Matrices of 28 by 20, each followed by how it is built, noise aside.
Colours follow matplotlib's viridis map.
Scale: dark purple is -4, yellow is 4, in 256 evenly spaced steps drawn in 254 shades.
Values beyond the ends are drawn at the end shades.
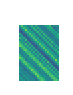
Toeplitz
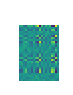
low rank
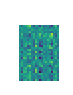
low rank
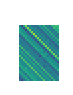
Toeplitz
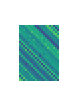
Toeplitz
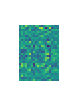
low rank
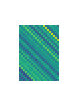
Toeplitz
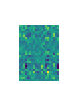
low rank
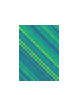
Toeplitz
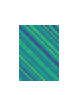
Toeplitz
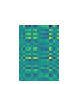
low rank
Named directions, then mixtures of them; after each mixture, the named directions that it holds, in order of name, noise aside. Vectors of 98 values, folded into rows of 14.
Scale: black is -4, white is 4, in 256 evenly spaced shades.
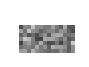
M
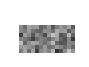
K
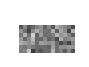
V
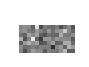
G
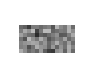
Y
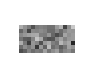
M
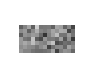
G, K, V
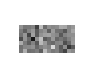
G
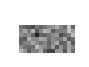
Y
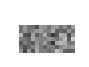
K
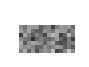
K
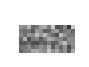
K, V, Y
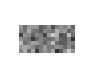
K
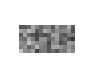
K, M, Y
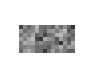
G, M, V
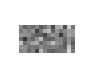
K, M, Y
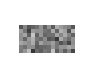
V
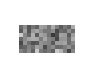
K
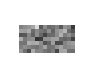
G, K, M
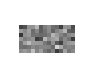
G, K, M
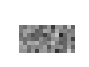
K, Y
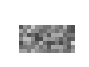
M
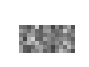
G, Y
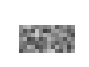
Y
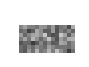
K, Y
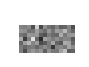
G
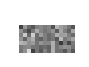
V
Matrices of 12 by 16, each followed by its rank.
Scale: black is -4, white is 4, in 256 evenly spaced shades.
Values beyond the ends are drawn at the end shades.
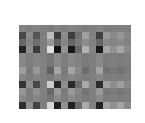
one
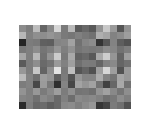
two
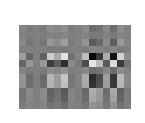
one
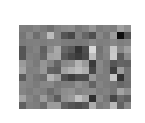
two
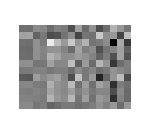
two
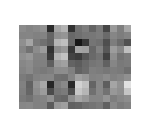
two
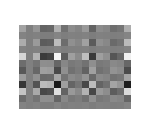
one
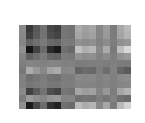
one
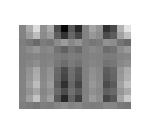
one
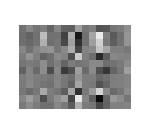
two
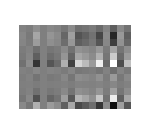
one
